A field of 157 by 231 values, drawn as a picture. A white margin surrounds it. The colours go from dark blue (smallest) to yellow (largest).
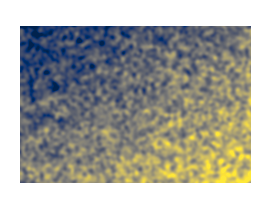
Stripes: none. Ninth with the highest average: bottom right. Mirror symmetry: none. Ninth with the lowest average: top left. Grain: blotchy. Slope: up to the bottom right. Histogram: bell-shaped.
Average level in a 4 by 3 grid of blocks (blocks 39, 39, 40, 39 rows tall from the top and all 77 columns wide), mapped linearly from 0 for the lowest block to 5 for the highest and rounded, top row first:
0 1 2
1 2 3
2 3 4
3 4 5
